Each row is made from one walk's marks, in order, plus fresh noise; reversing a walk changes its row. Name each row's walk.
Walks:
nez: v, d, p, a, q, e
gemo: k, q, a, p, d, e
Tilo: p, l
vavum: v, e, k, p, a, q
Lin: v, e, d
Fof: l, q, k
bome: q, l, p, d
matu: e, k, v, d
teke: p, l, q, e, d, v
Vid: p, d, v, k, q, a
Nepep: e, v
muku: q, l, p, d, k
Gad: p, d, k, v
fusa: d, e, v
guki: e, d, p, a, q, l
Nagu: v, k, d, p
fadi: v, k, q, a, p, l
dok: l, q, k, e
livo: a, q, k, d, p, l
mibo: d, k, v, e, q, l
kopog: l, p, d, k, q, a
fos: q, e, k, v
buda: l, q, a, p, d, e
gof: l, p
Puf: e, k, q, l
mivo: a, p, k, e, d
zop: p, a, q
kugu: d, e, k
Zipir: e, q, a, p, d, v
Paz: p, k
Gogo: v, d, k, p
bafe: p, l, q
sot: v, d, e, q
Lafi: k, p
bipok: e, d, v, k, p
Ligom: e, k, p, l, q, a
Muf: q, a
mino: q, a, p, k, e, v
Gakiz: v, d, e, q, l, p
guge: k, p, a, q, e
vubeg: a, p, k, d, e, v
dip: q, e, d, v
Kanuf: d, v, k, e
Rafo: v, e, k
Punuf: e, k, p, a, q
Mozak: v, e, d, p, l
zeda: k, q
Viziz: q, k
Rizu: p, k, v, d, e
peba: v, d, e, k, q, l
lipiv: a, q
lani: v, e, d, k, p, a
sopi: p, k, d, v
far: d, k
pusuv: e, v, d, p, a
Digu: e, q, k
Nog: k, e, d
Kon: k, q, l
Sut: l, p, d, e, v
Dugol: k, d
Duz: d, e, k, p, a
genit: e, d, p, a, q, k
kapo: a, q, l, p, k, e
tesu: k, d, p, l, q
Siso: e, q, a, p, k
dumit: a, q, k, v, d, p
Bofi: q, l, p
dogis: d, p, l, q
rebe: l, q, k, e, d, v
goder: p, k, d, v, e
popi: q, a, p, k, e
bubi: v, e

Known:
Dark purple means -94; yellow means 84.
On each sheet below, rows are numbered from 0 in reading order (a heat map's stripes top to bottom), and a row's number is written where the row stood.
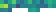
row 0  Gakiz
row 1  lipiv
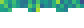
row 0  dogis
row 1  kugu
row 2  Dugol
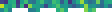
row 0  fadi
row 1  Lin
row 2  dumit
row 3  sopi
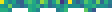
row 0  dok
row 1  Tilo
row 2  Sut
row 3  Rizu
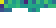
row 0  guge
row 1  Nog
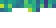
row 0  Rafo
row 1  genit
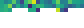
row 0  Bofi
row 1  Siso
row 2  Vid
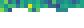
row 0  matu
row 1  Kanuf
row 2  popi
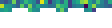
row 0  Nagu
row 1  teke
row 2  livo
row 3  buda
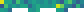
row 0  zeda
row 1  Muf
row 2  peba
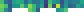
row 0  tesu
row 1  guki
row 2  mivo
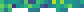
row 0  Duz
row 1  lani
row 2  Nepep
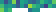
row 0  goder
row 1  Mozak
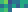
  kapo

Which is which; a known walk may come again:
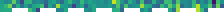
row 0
Bofi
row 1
bipok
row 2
Lin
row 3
Muf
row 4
Kon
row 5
Gogo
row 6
kugu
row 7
Punuf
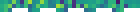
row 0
bome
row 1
gof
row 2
nez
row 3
bubi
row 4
vubeg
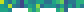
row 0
rebe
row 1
Viziz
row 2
kapo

